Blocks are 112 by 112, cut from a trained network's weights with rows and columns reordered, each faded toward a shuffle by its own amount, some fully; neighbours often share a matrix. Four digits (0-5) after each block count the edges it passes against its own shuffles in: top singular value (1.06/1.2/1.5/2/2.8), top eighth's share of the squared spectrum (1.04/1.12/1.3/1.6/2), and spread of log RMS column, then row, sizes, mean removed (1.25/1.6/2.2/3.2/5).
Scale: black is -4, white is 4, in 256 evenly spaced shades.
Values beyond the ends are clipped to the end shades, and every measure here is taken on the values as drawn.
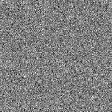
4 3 1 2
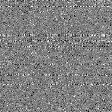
4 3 0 3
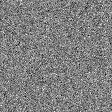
0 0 0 0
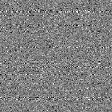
4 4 1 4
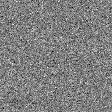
2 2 0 0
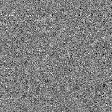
2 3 2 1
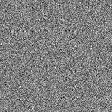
3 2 0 1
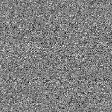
3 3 0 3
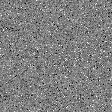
1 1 0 0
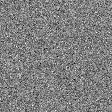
2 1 0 0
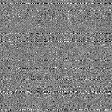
5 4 1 4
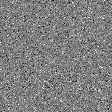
2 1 0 1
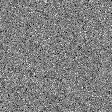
0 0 0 0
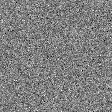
0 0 0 0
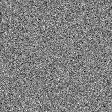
0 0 0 0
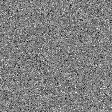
2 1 0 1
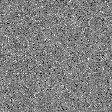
3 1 0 1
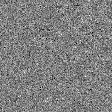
2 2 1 1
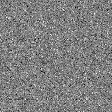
3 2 0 1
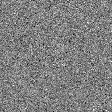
1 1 0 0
